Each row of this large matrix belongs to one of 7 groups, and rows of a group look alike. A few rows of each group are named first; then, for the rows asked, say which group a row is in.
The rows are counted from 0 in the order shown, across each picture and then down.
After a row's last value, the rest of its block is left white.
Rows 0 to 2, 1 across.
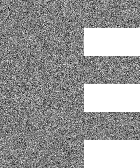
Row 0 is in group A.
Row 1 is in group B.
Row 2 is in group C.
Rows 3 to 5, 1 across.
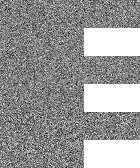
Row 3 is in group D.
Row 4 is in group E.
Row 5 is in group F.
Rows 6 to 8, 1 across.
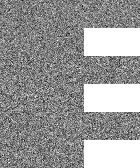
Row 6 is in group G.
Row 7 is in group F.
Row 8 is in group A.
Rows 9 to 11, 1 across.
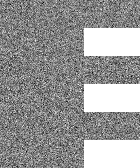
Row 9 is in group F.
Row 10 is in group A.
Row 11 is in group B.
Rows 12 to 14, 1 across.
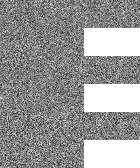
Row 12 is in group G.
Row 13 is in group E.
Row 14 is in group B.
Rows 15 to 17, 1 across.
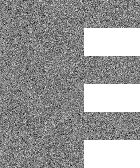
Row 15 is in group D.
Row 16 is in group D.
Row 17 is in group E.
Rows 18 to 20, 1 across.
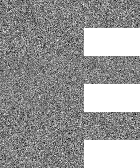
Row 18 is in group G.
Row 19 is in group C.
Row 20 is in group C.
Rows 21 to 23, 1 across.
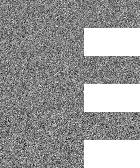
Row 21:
B
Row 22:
B
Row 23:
C
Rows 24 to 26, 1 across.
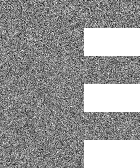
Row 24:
F
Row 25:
A
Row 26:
G
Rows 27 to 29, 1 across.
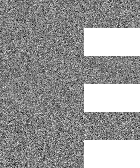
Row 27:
G
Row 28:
C
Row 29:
G
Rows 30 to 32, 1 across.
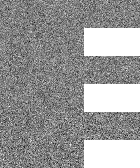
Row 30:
D
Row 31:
A
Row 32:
E
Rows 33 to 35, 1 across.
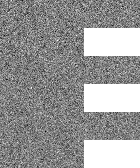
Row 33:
G
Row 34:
D
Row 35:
G
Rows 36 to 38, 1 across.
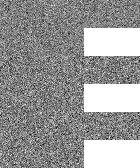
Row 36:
D
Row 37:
A
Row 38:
E
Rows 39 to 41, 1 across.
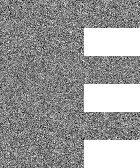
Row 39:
A
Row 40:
G
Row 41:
A
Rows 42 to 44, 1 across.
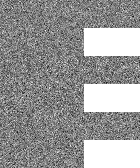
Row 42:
F
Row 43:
B
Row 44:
G
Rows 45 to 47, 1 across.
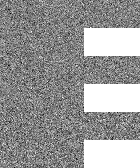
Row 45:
D
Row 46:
D
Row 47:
F
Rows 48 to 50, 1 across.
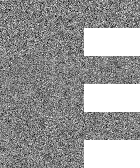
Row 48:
F
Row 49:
A
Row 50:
D
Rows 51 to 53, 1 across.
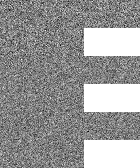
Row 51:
F
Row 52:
F
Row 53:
E
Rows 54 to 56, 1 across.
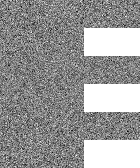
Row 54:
D
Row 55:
D
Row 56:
B
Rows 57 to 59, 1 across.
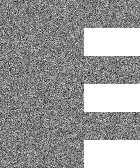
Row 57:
B
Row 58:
A
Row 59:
F
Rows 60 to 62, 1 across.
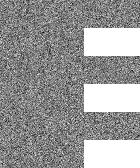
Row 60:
E
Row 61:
C
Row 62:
D
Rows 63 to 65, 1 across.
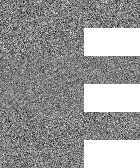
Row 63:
E
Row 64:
C
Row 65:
D
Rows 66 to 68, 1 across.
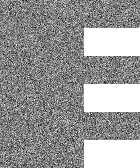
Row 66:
A
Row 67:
F
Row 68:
B
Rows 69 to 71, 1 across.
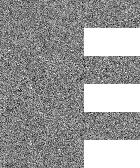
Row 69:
A
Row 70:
D
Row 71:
D
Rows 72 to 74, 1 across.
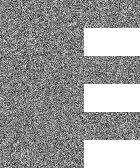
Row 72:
F
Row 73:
E
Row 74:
G
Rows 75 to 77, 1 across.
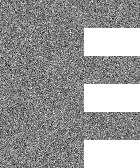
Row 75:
E
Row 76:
D
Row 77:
C
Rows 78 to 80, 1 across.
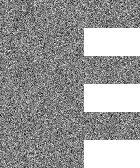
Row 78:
G
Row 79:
G
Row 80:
F
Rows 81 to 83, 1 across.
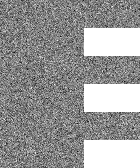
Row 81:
G
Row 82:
D
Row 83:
F
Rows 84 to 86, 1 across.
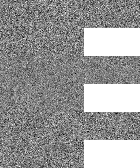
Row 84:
B
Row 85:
G
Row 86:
E
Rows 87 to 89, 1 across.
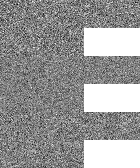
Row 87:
C
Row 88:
D
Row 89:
F
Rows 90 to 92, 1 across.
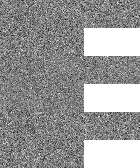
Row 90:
G
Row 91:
D
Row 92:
G
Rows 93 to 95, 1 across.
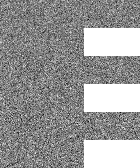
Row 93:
E
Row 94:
E
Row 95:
F
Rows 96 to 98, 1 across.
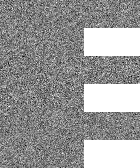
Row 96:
F
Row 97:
A
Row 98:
C
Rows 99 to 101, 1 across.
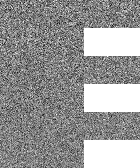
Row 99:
F
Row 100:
D
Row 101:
F
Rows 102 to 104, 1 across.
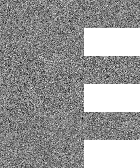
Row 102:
B
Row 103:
D
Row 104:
A
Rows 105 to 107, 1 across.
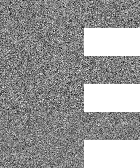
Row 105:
A
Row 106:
C
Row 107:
B
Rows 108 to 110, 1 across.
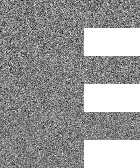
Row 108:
G
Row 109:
A
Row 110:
C
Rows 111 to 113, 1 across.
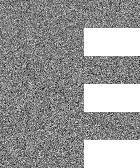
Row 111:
F
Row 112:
E
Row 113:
C
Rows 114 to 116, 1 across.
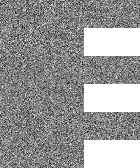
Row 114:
E
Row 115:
E
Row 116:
E
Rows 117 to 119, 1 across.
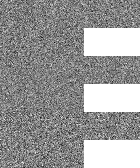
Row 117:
G
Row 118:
F
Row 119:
F
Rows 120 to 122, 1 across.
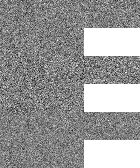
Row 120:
G
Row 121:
D
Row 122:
B
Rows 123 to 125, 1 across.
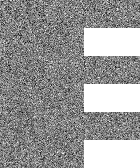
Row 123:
D
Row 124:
D
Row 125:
G
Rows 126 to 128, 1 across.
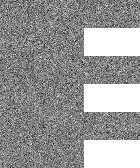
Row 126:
B
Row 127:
G
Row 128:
D
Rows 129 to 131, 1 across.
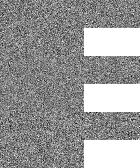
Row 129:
C
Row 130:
A
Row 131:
A
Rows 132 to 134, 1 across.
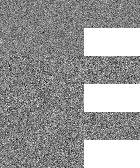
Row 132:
E
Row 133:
A
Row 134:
C
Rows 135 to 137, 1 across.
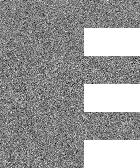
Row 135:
D
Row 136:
C
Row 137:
G
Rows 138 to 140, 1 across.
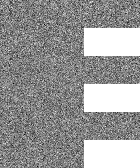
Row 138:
A
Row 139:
A
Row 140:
G
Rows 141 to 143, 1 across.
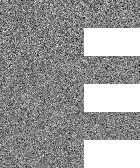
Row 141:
G
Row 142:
G
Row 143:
C
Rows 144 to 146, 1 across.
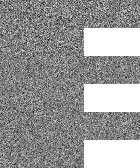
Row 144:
F
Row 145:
B
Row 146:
G
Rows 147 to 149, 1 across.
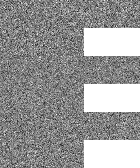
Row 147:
F
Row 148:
B
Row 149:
F
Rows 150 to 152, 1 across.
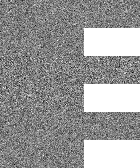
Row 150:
G
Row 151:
F
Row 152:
C
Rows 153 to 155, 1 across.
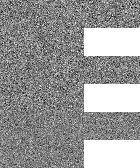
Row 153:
A
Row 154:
B
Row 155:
E
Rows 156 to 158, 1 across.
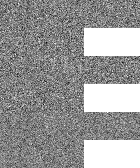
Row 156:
C
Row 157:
A
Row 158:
D
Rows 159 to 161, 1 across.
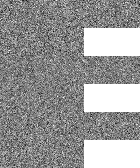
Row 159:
A
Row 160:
G
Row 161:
B
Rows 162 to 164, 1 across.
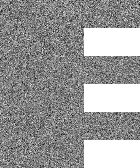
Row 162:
A
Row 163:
E
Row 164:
E
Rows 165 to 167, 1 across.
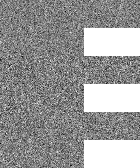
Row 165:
E
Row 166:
G
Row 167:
E
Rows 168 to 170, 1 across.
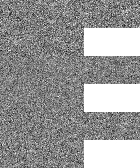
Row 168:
A
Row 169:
A
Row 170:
F
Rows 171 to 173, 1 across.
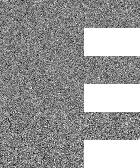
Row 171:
G
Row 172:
D
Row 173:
A
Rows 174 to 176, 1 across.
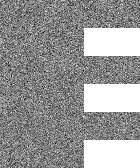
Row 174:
E
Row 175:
D
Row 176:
G
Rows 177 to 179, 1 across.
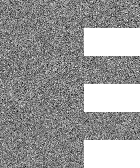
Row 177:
A
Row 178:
C
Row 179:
F
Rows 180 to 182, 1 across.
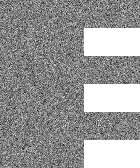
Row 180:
F
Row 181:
G
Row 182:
B
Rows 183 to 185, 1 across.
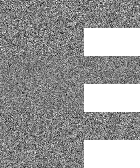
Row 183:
F
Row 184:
B
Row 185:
F
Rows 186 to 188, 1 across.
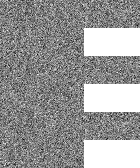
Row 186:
G
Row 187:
C
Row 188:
G
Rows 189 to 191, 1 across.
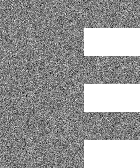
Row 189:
F
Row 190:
B
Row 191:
B
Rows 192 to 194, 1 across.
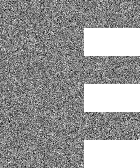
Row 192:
F
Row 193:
B
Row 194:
A
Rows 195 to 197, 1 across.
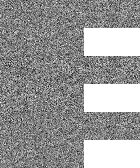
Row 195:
F
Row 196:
F
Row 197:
F
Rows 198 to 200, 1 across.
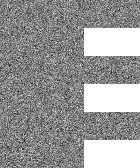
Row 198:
B
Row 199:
A
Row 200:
B
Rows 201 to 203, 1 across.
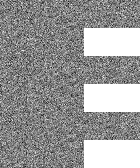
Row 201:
F
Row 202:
F
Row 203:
F
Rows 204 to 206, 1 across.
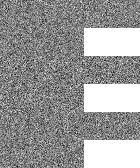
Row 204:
D
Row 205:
E
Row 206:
B
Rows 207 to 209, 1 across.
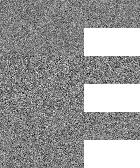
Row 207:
E
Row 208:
B
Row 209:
D
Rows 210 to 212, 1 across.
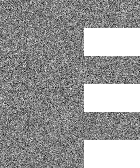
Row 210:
F
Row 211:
E
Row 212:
B
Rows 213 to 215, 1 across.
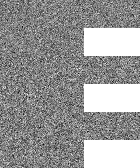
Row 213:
C
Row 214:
F
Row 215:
E
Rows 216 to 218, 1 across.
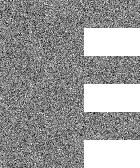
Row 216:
D
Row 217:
E
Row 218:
D
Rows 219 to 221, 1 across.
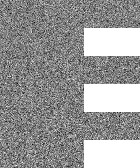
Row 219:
D
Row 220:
B
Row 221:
F
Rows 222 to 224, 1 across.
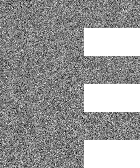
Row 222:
F
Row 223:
C
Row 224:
G
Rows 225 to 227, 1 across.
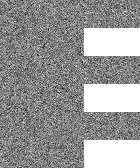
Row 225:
G
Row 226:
G
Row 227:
E
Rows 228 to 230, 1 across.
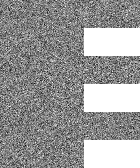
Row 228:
A
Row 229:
A
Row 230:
C
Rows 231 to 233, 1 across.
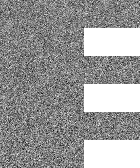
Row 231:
A
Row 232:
G
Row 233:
B
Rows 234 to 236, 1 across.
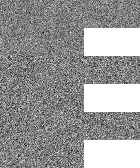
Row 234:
E
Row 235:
G
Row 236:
C
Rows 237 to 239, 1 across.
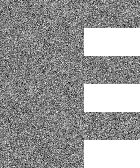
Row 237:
A
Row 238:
C
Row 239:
A
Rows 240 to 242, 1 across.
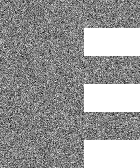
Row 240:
E
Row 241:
G
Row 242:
A
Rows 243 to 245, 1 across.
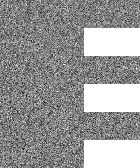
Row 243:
B
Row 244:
B
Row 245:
B
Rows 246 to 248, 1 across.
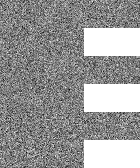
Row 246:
E
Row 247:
D
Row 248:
F
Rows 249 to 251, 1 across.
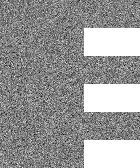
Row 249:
C
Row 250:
F
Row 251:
E
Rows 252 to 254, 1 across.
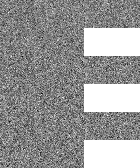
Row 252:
G
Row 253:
G
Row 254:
G
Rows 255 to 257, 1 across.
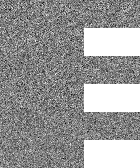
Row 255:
F
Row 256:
C
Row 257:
E
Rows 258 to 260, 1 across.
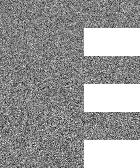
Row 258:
F
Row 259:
E
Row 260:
C
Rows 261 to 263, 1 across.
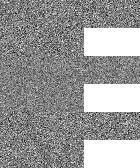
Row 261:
C
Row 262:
F
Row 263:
A
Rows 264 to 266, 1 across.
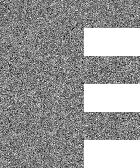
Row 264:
C
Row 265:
A
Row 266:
A
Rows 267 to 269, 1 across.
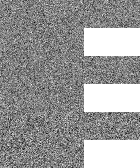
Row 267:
D
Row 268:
E
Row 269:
B
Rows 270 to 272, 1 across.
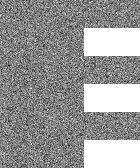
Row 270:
F
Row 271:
D
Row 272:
D
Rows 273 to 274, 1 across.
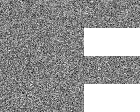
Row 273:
A
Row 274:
B
